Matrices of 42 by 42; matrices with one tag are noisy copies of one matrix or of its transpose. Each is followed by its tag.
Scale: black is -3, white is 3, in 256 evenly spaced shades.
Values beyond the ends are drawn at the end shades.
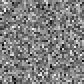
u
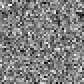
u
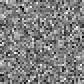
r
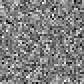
r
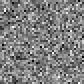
u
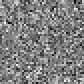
r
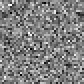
u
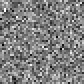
u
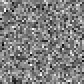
u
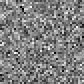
r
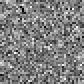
r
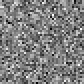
r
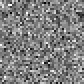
u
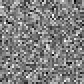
r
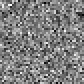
u
